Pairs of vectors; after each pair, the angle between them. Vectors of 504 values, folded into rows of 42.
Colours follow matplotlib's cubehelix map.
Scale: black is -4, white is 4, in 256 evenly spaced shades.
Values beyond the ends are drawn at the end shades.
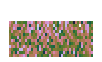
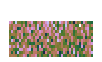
nearly parallel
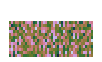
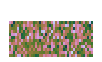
partly aligned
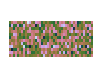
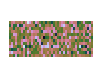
nearly parallel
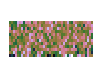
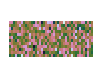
partly aligned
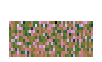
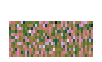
nearly parallel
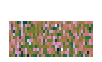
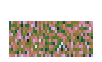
partly opposed
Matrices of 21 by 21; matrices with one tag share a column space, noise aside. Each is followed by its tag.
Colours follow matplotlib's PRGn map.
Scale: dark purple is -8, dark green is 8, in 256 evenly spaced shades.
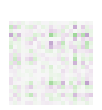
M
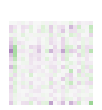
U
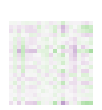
U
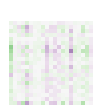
U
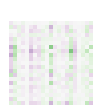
U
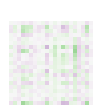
U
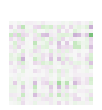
M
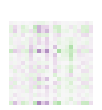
U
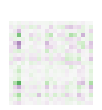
M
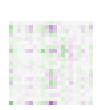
U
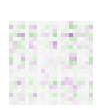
M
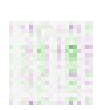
U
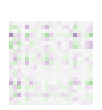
M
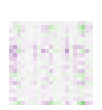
U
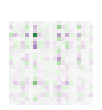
M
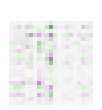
M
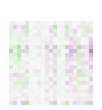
U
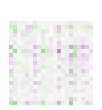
U
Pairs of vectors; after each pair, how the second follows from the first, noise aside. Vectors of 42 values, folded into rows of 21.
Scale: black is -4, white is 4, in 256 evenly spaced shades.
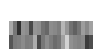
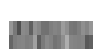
shrunk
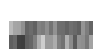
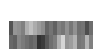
wrapped around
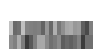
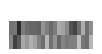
reversed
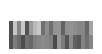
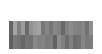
shrunk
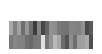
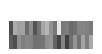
reversed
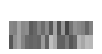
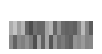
reversed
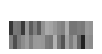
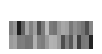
reversed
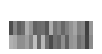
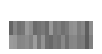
shrunk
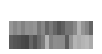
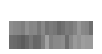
shrunk
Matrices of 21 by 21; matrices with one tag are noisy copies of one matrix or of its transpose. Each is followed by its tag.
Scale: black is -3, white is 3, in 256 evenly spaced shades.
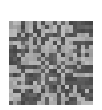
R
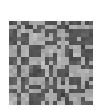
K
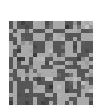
K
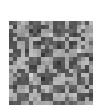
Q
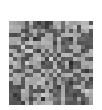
R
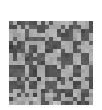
Q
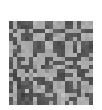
K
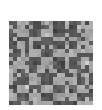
Q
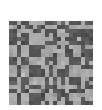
K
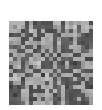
R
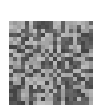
R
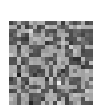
K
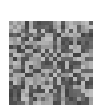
R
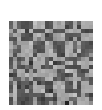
K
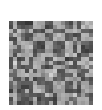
K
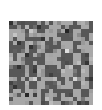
Q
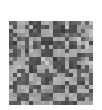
Q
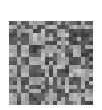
K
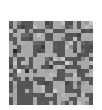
K
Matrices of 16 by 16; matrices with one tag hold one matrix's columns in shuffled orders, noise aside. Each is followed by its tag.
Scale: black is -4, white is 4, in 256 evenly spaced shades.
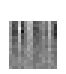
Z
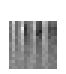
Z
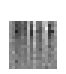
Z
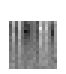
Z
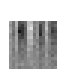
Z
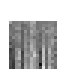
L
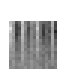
Z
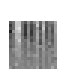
Z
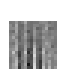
L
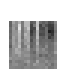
Z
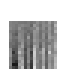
L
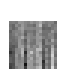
L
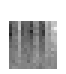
Z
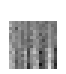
L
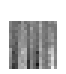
L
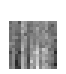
L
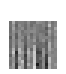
L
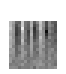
Z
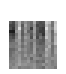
Z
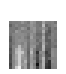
L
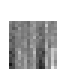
L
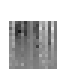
Z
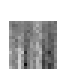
L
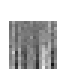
L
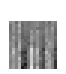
L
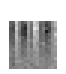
Z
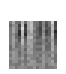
Z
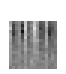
Z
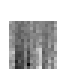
L
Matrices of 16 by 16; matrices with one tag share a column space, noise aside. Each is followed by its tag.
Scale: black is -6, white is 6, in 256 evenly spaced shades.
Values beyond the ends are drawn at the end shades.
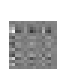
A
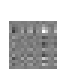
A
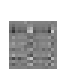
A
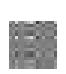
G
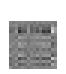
A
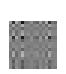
G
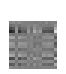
A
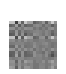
G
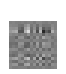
A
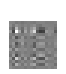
A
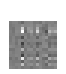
A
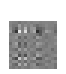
A
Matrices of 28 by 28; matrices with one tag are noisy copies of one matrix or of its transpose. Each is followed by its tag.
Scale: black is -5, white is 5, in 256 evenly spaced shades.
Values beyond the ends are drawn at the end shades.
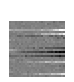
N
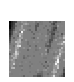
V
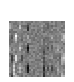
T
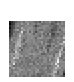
V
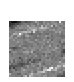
V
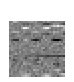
T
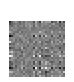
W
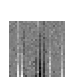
N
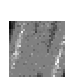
V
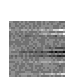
N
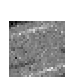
V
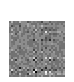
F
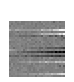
N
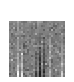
N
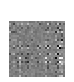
F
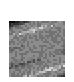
V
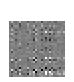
F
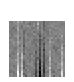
N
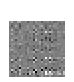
F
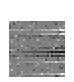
N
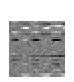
T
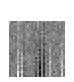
N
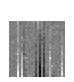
N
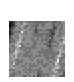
V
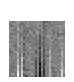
N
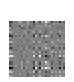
W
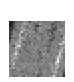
V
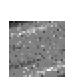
V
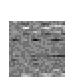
T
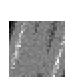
V
